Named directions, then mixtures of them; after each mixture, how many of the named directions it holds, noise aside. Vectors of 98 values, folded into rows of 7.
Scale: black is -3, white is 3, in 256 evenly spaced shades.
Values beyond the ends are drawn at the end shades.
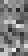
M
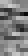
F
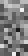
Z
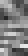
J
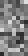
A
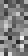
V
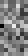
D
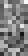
three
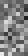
two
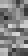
one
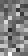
two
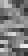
one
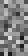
one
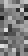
three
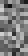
three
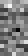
two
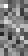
two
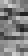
one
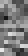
one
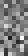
one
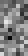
three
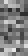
two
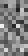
two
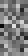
one
